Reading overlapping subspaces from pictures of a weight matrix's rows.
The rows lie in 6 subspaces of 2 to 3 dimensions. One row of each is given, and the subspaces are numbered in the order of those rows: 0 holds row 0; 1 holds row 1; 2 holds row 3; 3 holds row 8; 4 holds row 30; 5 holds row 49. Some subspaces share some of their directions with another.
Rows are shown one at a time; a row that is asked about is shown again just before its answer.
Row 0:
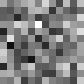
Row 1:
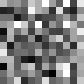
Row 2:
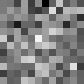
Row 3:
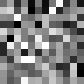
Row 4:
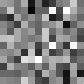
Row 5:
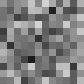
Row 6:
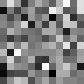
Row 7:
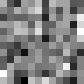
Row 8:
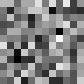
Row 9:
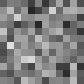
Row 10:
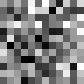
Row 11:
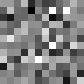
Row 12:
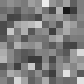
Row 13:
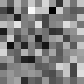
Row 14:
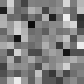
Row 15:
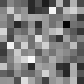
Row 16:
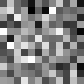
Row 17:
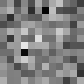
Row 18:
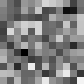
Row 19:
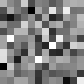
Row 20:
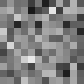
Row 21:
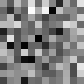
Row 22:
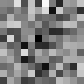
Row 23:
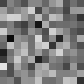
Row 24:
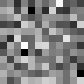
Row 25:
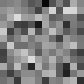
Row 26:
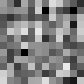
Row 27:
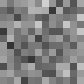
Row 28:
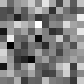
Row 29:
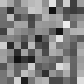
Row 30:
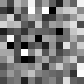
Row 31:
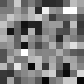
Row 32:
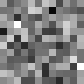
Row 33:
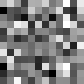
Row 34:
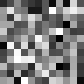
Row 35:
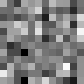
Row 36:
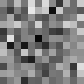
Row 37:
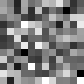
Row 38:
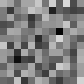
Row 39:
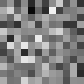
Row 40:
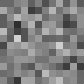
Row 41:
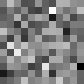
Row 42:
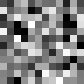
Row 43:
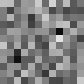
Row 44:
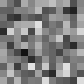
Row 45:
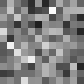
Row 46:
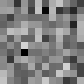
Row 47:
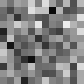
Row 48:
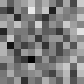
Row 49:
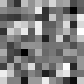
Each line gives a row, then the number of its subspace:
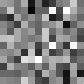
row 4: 0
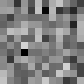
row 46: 5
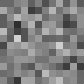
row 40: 1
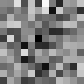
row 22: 4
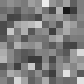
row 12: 5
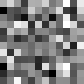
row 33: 1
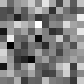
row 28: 0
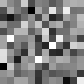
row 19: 0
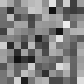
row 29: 3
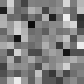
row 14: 1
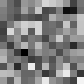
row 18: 2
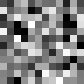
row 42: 1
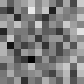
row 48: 4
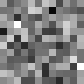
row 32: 1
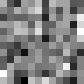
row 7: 5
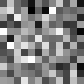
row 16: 4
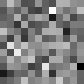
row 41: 1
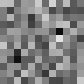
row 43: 3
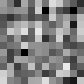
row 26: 5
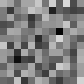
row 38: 3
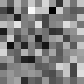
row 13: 2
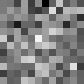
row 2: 4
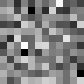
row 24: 2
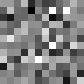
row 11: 0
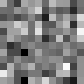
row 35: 5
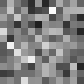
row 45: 1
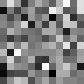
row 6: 1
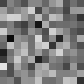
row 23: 0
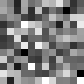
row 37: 2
